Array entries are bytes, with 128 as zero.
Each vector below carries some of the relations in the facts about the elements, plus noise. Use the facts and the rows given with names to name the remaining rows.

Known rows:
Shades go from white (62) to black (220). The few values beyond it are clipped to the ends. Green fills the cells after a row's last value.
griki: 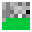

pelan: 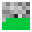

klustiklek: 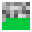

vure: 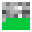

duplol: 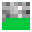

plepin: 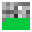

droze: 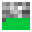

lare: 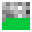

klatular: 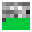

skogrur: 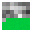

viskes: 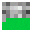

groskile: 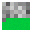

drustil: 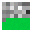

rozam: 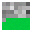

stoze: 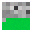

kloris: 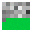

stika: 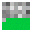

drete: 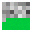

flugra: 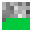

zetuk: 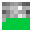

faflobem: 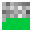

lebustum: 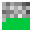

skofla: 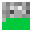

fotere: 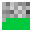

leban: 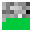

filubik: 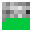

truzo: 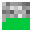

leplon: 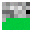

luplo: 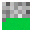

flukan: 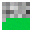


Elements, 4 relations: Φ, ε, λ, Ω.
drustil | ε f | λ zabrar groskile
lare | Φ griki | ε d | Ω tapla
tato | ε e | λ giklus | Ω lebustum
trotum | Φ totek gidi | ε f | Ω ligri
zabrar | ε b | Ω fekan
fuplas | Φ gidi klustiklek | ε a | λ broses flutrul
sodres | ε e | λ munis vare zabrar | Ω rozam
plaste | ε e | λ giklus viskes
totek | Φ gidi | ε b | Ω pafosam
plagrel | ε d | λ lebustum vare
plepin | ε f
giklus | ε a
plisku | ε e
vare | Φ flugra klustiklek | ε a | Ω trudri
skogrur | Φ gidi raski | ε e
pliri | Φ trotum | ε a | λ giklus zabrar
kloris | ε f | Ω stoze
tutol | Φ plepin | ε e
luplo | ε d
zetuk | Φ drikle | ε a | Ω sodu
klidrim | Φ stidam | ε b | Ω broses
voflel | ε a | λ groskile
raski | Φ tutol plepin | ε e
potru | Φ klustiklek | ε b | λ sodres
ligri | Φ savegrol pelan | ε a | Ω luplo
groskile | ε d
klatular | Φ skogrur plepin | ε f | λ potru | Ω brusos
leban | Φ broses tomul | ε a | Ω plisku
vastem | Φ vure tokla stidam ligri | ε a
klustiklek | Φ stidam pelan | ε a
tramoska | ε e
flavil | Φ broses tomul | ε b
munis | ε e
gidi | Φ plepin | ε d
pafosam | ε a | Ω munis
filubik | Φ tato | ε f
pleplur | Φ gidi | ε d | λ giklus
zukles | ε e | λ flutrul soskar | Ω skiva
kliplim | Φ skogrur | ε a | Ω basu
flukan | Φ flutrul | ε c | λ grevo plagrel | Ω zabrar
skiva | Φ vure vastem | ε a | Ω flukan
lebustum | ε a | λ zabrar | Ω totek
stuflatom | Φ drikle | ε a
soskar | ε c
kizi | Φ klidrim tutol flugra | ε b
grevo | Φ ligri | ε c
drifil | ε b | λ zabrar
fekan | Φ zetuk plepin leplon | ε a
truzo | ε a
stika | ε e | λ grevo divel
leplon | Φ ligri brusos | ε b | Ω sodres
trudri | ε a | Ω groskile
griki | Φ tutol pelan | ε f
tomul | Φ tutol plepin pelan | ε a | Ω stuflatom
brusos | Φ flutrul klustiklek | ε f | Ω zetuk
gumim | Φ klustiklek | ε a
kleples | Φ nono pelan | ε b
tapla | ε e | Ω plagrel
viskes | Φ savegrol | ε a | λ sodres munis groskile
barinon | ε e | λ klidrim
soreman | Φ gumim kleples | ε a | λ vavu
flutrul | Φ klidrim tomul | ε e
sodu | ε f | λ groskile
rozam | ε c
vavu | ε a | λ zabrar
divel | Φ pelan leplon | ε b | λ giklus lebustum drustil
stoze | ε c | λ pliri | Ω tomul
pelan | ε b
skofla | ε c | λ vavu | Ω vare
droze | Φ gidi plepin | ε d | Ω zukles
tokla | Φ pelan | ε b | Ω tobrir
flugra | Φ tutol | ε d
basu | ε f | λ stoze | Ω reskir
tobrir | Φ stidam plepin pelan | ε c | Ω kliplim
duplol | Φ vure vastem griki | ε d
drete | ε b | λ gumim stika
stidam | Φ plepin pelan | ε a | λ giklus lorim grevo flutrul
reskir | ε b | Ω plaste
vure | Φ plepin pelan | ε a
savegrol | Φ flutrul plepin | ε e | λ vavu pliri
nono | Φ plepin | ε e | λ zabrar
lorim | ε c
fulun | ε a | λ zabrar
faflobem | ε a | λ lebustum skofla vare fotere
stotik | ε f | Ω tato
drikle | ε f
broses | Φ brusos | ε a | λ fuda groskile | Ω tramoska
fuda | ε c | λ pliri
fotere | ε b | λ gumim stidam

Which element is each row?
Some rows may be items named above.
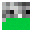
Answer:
totek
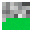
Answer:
plisku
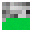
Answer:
sodres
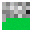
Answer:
divel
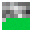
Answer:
skogrur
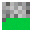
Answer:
groskile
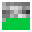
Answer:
fuplas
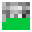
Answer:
ligri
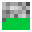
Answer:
potru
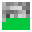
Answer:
vare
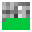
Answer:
plepin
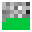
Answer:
stotik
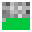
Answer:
stika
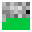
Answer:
divel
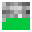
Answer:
kliplim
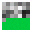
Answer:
trotum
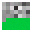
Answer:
basu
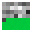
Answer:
klatular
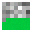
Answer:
drikle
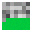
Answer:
gumim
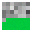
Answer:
rozam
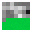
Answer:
pleplur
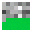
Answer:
vure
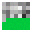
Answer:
ligri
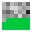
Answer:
flavil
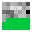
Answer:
leplon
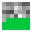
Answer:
fekan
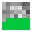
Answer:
voflel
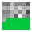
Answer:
tato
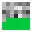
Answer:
stidam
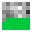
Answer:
lare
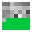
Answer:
plaste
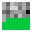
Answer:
flutrul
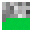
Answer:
flugra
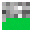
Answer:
vure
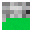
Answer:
grevo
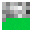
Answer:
lare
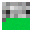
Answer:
brusos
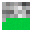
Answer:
stuflatom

